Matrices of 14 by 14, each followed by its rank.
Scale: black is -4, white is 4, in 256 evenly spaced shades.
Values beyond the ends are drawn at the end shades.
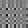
one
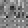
three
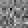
three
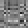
two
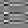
one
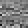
three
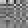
two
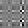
one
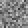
full rank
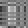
one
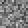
full rank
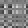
one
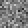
full rank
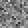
full rank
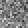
full rank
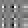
one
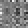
three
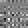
two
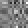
two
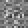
three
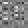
two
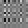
one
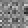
three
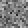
full rank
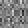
three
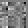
two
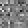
three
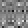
two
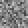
full rank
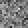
full rank
